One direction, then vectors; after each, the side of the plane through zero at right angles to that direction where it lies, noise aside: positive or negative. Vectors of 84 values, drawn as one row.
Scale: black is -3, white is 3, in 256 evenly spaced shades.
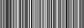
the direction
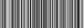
negative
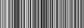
negative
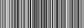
negative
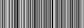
negative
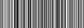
negative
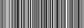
negative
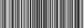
negative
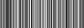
positive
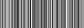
negative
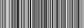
negative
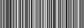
positive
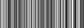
positive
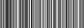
positive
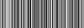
negative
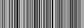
negative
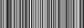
positive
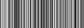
negative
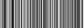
negative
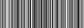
negative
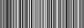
positive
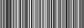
positive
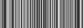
negative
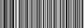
positive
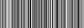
negative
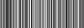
positive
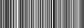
positive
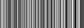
positive
